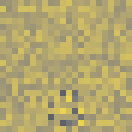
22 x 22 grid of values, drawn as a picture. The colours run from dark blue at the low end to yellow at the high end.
Values change most from cell to cell in the bottom middle. The halves do not mirror each other. In the bottom middle lies a patch that is rougher than the rest. Overall the values sit about 70% of the way up the scale.
